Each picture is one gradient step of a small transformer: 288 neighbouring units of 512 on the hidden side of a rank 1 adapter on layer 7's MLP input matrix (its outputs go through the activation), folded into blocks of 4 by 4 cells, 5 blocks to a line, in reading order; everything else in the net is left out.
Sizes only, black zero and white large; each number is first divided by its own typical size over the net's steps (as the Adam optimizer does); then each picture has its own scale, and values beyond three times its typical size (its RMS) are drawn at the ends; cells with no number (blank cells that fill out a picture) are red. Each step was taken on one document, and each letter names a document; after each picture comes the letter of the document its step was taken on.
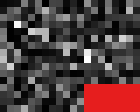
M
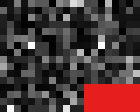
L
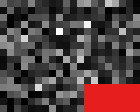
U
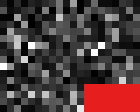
L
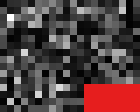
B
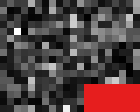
U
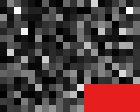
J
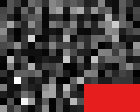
B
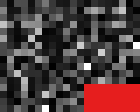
B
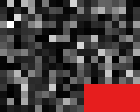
B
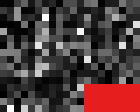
M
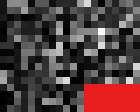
U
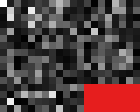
B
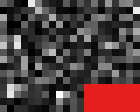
U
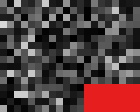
B
